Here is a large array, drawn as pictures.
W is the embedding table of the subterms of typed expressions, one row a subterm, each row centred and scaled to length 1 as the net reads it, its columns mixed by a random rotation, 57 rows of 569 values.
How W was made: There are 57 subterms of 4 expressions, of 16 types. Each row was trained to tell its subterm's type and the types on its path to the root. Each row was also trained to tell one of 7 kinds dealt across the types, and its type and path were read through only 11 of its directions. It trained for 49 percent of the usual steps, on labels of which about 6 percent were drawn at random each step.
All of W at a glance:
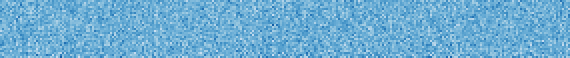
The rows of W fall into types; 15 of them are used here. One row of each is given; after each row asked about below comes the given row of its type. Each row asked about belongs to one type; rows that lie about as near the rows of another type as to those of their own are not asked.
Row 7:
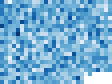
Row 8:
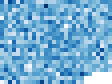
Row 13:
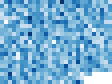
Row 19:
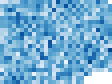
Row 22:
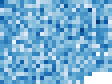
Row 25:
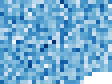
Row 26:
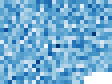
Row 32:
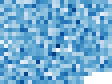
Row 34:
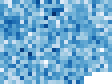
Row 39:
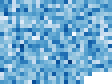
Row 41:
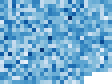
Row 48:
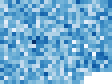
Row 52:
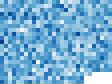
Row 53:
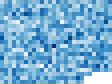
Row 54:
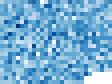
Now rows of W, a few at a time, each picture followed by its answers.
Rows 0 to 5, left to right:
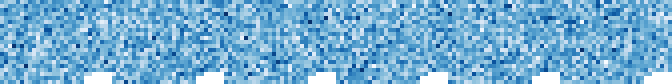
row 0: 7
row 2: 52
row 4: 52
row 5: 34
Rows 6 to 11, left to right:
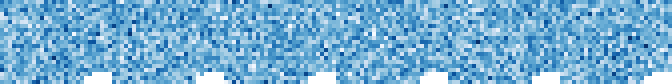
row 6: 39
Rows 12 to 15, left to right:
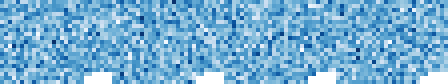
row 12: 7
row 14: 22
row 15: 39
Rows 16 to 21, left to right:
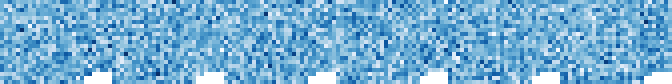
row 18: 8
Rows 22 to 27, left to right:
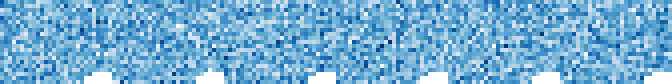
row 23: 26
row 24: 53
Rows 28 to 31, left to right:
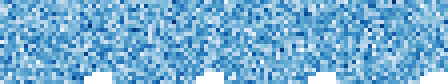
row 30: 52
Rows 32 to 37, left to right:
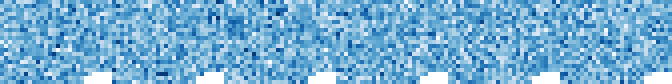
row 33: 22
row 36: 48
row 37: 52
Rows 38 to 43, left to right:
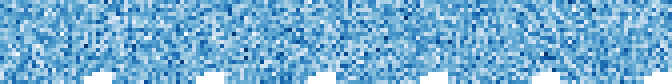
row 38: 53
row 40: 39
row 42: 7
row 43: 8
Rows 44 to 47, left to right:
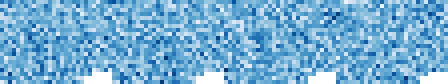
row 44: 13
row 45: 13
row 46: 8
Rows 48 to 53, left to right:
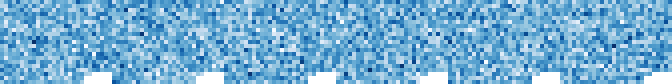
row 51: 13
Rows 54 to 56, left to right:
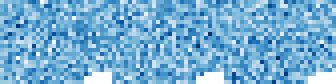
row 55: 22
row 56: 13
